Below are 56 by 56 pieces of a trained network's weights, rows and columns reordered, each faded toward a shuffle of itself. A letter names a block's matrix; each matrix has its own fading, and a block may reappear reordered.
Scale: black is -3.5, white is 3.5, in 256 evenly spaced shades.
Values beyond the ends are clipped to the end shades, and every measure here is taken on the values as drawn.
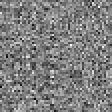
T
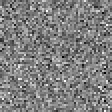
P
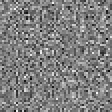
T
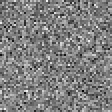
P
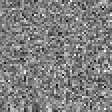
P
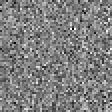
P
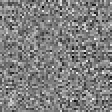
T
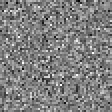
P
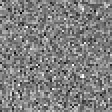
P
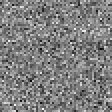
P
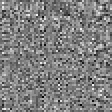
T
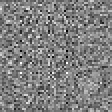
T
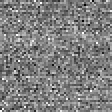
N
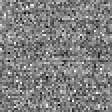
N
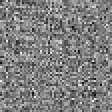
T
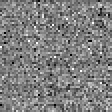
N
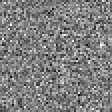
P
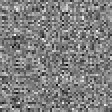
T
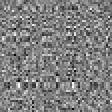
T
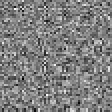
T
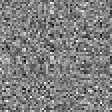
T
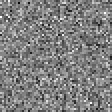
P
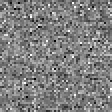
N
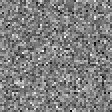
P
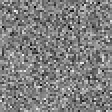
P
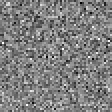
P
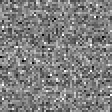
N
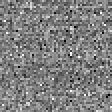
N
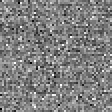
N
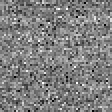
N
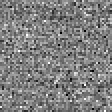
N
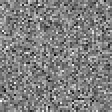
P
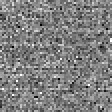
N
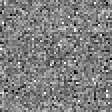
N
